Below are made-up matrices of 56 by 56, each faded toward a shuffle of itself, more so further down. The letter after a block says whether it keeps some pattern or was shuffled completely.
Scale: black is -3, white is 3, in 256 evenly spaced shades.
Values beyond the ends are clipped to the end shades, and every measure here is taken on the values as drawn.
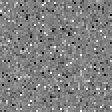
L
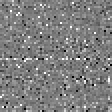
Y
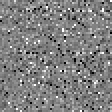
Y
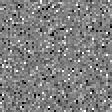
L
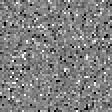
L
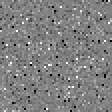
L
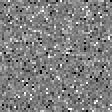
L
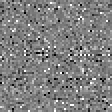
Y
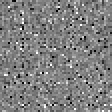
Y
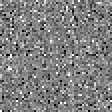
Y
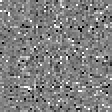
Y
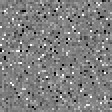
L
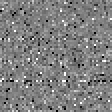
Y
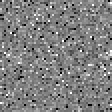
L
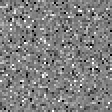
L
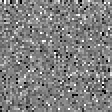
Y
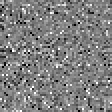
Y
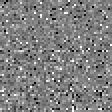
Y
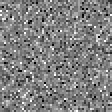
L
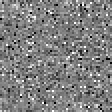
Y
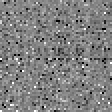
Y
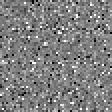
Y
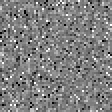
L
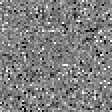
Y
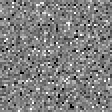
Y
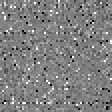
Y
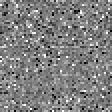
Y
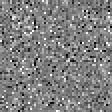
Y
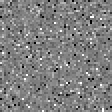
L
